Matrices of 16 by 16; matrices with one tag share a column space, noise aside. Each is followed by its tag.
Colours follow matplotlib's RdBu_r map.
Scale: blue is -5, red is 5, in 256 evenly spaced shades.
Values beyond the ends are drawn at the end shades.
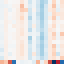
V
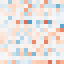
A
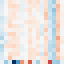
V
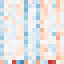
V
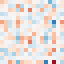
A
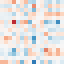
A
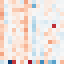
V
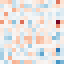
A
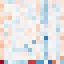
V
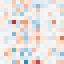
A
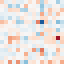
A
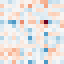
A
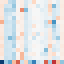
V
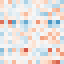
A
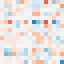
A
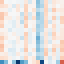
V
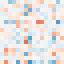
A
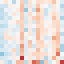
V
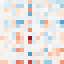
A
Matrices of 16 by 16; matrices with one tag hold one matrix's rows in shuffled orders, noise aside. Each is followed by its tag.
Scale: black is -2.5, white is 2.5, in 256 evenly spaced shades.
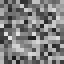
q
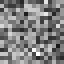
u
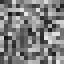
q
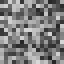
u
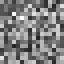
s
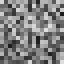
s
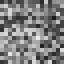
u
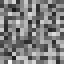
s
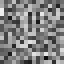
s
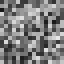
q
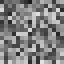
s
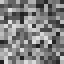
u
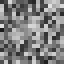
q
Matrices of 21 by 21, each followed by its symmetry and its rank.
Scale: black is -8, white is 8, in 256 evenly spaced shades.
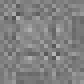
symmetric, rank three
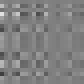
neither, rank one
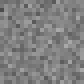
neither, full rank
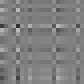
neither, rank one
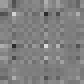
symmetric, rank two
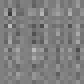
neither, rank two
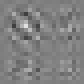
symmetric, rank two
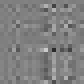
neither, rank two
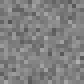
neither, full rank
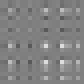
symmetric, rank one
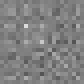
symmetric, rank three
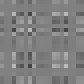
symmetric, rank one
